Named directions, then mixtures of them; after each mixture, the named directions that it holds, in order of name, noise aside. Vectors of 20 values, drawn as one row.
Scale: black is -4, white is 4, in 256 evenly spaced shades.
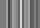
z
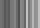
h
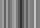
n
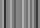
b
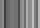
b, h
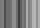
h, n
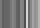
h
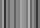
b, z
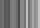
h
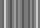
b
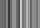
h, z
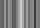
n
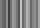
h, z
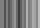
h, n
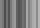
h, n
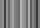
b, z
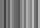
b, h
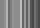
h, z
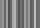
n, z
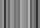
b, z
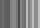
h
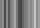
h, n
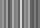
z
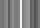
n, z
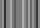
b
